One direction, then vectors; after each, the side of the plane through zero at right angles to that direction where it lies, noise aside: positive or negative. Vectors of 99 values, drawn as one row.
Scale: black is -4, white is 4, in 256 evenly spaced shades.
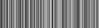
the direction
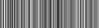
negative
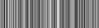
positive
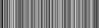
positive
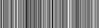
positive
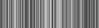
positive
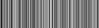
positive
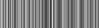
negative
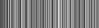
positive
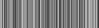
negative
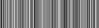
positive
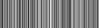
positive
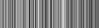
negative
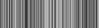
positive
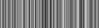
negative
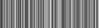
positive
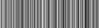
positive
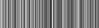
negative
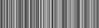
positive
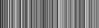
positive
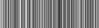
negative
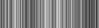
positive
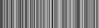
positive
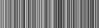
negative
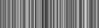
negative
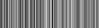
positive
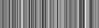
negative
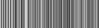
negative
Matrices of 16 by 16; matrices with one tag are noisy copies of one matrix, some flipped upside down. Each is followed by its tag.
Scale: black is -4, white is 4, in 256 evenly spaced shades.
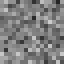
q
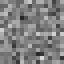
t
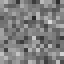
q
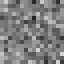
q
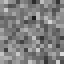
q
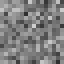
q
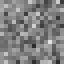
q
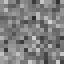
q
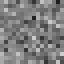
q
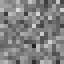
q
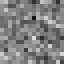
q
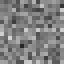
t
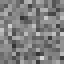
t
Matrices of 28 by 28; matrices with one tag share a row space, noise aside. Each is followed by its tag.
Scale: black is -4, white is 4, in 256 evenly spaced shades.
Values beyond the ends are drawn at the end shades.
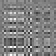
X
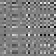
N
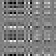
X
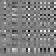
N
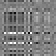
X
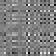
N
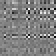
N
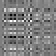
X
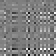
N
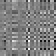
N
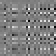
N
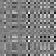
N
